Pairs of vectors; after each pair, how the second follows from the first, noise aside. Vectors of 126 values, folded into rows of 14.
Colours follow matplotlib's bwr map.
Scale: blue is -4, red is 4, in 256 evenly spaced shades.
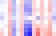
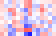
sign-scrambled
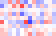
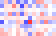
sign-scrambled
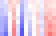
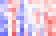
copied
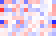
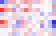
sign-scrambled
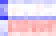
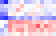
copied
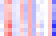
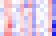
copied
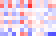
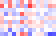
copied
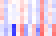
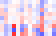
sign-scrambled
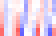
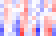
negated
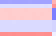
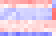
negated
